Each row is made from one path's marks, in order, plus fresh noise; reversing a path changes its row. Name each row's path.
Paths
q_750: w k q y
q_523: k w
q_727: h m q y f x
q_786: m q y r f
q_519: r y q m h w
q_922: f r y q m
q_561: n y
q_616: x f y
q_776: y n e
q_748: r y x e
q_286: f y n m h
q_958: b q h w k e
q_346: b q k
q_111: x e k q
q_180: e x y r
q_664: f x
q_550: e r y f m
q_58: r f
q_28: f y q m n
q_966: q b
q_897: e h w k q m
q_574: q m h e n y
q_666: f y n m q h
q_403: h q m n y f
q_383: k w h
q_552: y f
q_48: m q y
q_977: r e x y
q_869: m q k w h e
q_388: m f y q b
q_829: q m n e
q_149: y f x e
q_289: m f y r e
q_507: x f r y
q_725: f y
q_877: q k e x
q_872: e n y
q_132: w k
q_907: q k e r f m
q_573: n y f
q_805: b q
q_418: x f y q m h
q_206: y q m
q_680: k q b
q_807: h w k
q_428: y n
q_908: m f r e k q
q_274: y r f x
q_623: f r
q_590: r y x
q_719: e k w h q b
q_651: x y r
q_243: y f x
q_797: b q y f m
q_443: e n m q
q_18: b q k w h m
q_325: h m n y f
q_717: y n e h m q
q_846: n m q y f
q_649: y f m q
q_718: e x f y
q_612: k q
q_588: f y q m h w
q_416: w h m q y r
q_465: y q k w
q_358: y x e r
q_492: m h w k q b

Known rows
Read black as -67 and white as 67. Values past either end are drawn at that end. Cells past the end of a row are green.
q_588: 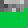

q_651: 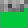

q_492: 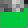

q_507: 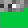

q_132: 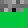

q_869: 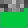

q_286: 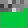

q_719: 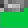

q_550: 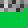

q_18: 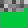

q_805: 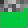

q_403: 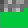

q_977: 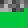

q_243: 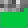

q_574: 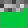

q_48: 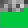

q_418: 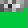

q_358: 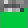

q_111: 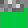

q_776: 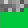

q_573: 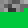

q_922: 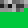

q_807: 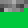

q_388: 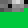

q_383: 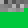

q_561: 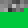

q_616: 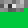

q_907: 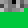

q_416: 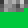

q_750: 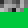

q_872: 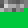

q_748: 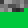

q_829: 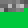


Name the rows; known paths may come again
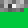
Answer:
q_616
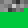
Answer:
q_561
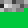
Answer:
q_897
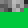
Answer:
q_492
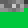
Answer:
q_680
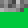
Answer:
q_243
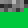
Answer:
q_289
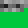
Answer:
q_623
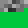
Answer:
q_573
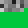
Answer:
q_907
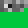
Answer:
q_797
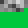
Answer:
q_519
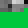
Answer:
q_388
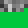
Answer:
q_958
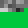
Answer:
q_590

